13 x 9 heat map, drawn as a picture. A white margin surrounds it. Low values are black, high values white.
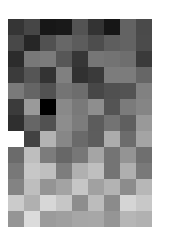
Slope: up to the bottom. Roughest part: middle left. Stripes: none. Odd patch: rougher, in the middle left.
